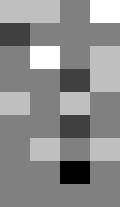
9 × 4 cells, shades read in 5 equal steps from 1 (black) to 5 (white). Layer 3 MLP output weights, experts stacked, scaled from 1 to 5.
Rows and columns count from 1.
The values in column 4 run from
3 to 5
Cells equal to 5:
2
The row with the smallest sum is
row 8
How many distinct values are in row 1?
3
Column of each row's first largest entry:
4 2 2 4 1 1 2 1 1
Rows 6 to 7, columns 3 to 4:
2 3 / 3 4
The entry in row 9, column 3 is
3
